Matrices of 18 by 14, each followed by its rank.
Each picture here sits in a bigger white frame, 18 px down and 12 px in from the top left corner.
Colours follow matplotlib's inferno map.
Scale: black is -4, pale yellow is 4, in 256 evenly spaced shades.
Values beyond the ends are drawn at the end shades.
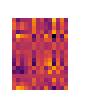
two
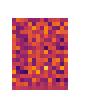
three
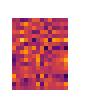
three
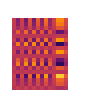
one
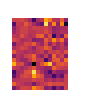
three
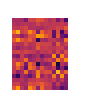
three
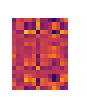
two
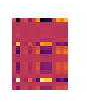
one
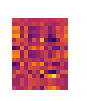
two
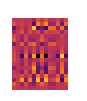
two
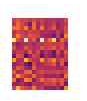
three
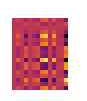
one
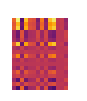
one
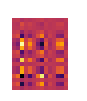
one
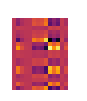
one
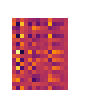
two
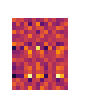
two
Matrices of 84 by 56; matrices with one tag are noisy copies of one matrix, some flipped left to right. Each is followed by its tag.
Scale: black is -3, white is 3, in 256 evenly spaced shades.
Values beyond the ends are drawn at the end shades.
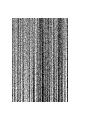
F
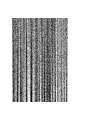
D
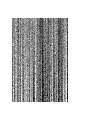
F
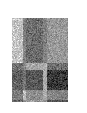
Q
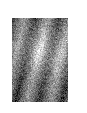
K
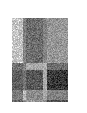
Q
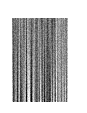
D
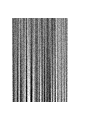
D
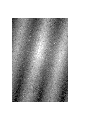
K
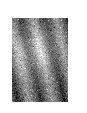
K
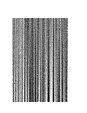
D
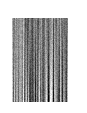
D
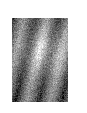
K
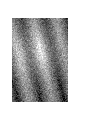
K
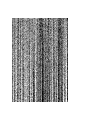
F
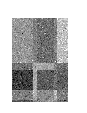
Q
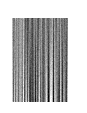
D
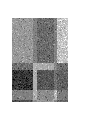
Q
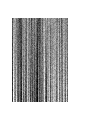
F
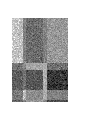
Q
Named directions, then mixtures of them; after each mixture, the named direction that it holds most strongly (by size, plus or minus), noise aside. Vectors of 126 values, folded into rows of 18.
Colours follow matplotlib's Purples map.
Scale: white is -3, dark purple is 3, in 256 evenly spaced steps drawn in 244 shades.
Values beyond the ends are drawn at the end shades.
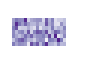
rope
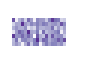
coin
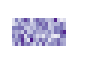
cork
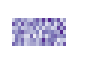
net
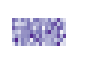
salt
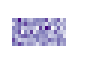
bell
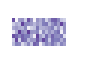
coin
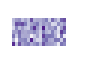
salt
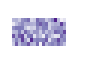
cork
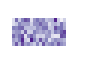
cork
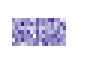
coin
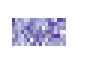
cork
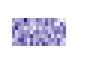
rope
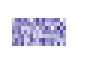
net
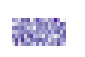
cork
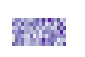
net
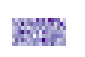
net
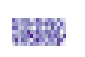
salt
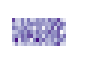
salt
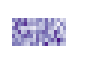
rope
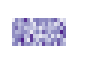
cork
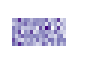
bell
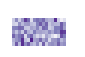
cork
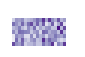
net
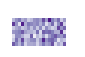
net
